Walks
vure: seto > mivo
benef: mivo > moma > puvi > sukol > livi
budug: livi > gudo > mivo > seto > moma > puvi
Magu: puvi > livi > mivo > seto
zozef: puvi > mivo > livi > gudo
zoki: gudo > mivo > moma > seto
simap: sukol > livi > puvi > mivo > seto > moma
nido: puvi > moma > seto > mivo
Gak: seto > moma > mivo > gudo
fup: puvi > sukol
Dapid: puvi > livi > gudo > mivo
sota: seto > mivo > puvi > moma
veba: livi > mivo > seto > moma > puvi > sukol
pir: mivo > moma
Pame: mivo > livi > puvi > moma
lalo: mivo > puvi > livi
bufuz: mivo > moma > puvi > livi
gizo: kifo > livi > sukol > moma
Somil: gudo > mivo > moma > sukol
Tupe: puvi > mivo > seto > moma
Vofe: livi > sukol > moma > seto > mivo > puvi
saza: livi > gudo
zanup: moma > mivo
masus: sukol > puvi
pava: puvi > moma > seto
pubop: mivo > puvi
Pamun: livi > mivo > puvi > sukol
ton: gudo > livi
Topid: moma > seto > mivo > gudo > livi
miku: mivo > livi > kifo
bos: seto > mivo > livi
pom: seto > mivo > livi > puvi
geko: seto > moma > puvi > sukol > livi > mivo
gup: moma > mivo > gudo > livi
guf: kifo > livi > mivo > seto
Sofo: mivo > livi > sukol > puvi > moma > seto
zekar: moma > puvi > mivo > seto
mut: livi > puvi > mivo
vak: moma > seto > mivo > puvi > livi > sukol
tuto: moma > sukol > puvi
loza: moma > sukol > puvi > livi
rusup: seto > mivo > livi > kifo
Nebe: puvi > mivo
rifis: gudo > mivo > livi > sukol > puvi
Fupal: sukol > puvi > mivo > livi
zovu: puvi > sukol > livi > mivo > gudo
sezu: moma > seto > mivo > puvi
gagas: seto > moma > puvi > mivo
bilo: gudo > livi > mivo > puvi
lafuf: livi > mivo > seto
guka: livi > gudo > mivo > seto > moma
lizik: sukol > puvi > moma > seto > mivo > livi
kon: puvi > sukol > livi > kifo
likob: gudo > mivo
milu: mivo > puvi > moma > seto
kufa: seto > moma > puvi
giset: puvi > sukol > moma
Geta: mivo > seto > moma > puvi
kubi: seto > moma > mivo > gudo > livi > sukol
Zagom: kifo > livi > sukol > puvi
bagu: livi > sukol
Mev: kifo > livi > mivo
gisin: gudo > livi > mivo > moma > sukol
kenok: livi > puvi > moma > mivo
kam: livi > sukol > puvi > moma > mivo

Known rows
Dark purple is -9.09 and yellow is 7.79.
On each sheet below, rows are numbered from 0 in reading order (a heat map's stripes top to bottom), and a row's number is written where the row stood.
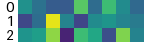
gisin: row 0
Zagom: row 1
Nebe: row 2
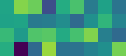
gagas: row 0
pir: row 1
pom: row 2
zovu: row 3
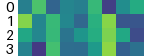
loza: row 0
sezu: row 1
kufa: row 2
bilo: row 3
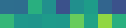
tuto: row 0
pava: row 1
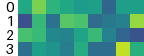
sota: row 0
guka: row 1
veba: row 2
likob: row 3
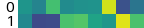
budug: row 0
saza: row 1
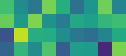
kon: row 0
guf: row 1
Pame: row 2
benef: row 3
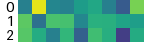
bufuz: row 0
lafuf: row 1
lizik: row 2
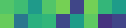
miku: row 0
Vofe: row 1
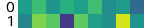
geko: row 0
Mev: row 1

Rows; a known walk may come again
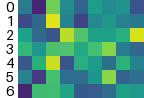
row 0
masus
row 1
Zagom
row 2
zozef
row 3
pom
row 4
mut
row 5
bilo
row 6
gizo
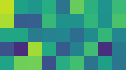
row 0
zekar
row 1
Gak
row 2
pir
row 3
rifis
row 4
gagas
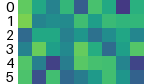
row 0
lizik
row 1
zoki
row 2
kam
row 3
nido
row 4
kubi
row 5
pubop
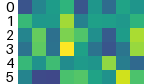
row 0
giset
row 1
Sofo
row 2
Tupe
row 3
simap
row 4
Geta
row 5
saza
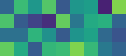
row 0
benef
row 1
Somil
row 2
tuto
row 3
vak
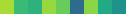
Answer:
rusup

